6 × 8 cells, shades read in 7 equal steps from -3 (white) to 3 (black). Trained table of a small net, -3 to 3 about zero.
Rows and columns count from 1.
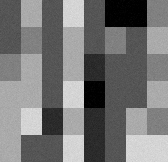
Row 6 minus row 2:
-2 1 0 -1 1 1 -3 -1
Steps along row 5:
down up down up down down up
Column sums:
-1 -4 7 -9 11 7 3 -4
